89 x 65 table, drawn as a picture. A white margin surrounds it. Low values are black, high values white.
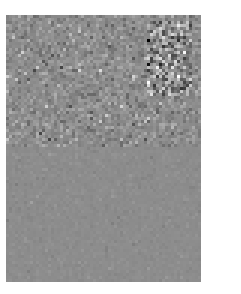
Histogram: heavy tails on both sides. Seam: horizontal, 50% of the way down, the bottom part calmer. Roughest part: top right. Slope: none. Odd patch: rougher, in the top right.
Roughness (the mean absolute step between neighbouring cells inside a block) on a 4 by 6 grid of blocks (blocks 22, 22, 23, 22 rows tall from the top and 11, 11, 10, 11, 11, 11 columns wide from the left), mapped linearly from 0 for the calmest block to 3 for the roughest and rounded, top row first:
111133 / 111122 / 000000 / 000000
